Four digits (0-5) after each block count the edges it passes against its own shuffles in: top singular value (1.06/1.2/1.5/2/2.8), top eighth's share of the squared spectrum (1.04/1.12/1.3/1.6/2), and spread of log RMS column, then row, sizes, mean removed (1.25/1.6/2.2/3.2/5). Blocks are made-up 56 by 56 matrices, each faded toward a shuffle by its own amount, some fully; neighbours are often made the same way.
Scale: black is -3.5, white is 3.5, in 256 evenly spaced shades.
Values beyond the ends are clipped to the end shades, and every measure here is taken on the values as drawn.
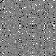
4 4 2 1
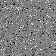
2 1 0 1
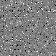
3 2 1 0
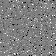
3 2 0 1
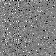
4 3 1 1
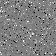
0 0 0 0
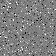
0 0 0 0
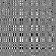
5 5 4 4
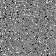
3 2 1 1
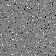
2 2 0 0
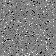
2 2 0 0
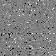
3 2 0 1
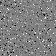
0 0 0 0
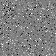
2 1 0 0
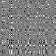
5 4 3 2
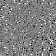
3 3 1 1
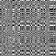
5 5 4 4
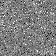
2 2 0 0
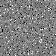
2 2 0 0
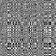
5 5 3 3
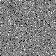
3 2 0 0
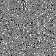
3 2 0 0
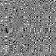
4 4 2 2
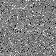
1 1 0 0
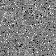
2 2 0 0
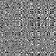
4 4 3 3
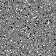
1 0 0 0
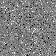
1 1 0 0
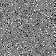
3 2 1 1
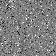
0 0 0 0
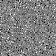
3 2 0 1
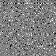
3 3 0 1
